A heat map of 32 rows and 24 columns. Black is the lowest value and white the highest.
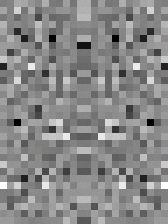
A few values lie far out on both sides of the bulk. The texture is fine-grained noise. It is mirror symmetric from left to right. There are no regular stripes.
